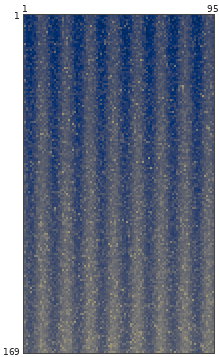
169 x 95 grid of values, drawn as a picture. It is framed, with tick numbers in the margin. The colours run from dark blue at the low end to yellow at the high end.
The halves do not mirror each other. Overall the values sit about 30% of the way up the scale. Stripes running up and down repeat 8 times from left to right. There is an overall slope up to the bottom.
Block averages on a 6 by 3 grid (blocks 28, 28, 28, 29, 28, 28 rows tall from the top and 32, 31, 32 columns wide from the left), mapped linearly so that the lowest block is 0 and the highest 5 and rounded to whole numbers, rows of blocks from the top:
0 0 0
1 1 1
2 2 2
3 3 3
4 4 4
5 5 5
